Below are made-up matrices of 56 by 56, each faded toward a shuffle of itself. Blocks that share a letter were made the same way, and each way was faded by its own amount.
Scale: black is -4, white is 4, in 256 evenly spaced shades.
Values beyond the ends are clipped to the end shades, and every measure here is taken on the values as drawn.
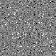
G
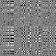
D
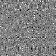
G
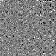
G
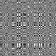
D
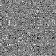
G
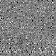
G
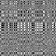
D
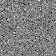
G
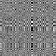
D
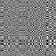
D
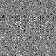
G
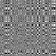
D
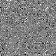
G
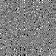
G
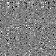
G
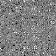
G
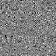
G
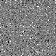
G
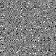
G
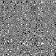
G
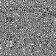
G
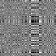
D
